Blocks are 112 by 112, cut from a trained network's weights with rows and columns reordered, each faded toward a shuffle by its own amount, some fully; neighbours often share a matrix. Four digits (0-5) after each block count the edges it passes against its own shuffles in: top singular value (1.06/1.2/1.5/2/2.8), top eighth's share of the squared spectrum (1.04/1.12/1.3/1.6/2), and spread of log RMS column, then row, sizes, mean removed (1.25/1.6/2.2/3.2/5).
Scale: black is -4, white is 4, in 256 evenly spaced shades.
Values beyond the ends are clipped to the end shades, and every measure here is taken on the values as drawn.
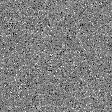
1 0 0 0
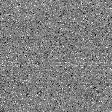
1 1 1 0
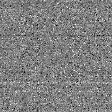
2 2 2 1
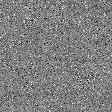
0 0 0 0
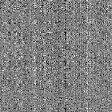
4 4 2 3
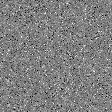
0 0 0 0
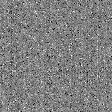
2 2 0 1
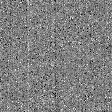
2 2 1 1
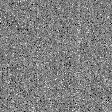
1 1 0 1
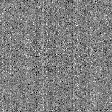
3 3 1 2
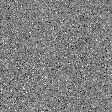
0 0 0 0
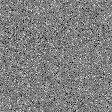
0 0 0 0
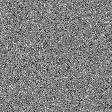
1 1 0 0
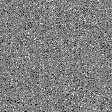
0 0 0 0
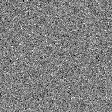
2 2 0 0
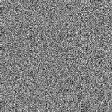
4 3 2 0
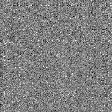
3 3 1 2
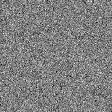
3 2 0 1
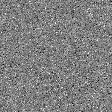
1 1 0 0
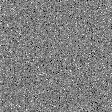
1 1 0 0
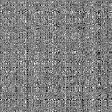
4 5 3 3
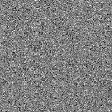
3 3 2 1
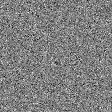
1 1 0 0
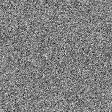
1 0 0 0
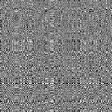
5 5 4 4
